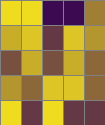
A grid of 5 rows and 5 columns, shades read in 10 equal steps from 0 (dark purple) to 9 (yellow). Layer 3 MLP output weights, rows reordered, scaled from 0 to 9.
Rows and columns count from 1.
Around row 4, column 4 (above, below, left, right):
7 2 8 4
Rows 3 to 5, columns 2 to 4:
7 3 7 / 4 8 8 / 2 9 2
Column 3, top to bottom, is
0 2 3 8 9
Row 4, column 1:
6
